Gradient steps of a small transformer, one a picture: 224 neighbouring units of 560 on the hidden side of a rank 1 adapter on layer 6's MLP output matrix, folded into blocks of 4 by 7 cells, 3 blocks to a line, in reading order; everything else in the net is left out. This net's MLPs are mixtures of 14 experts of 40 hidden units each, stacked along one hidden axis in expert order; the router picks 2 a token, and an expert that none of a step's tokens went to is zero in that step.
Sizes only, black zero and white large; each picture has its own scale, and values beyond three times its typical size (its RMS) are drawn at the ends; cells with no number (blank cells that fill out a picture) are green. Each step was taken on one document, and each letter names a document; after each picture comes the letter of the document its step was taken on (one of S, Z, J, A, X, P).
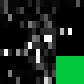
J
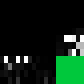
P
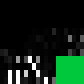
P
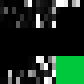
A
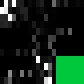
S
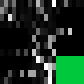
S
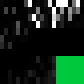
A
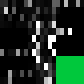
S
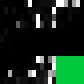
A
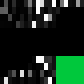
S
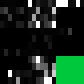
J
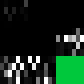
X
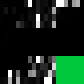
A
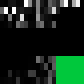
A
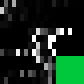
S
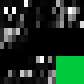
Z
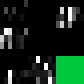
Z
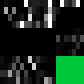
X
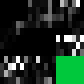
X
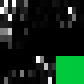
S
